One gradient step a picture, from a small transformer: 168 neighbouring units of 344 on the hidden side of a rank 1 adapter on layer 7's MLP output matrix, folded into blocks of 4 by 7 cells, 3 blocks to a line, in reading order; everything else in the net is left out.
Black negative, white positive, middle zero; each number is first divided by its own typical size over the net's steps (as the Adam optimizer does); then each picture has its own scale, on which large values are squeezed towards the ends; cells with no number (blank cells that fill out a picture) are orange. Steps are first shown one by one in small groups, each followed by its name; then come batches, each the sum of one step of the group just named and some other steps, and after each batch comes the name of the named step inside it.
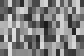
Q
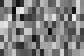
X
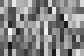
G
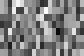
G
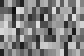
X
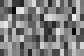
Q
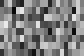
X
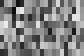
Q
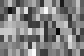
Q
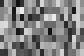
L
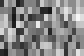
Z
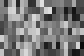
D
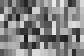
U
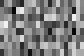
L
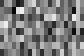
L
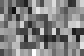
U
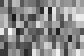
Z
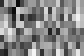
Z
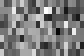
D
